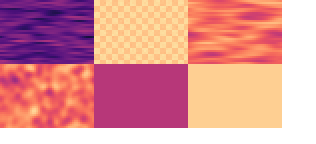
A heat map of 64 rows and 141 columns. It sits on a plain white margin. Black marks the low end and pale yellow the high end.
It is made of 2 by 3 panels. Panel 1,1: low, streaked across. Panel 1,2: very high, checkered, faint in contrast. Panel 1,3: high, streaked across. Panel 2,1: high, blotchy. Panel 2,2: middling, flat. Panel 2,3: very high, flat.
